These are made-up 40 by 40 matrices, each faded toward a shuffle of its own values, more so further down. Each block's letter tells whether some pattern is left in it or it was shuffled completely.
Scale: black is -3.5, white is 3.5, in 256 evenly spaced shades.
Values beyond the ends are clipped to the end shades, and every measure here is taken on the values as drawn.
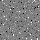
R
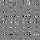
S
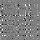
S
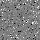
R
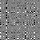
S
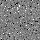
R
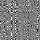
S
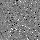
R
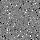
R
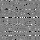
S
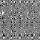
S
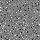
R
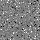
R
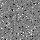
R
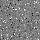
R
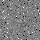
R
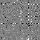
S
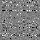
S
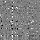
S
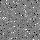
R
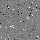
R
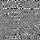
S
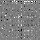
S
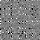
S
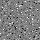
R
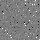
R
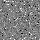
R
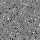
R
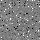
R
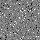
R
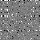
S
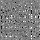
S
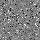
R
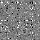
S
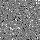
R
